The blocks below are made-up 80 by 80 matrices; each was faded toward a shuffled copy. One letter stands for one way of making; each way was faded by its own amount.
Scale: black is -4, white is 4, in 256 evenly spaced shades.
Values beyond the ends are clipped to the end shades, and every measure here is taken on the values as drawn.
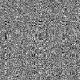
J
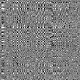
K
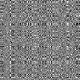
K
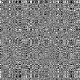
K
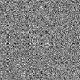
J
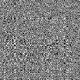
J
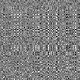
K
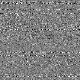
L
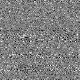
L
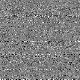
L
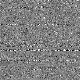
L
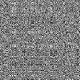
J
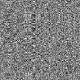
J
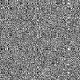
J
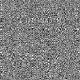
J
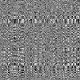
K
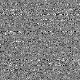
L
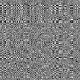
K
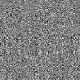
J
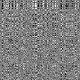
K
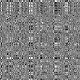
K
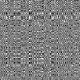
K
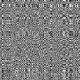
K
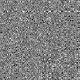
J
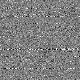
L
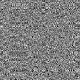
J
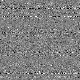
L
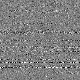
L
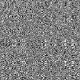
J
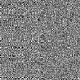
J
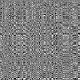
K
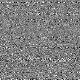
L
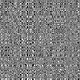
K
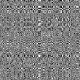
K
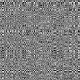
K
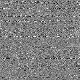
L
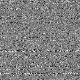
L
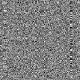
J
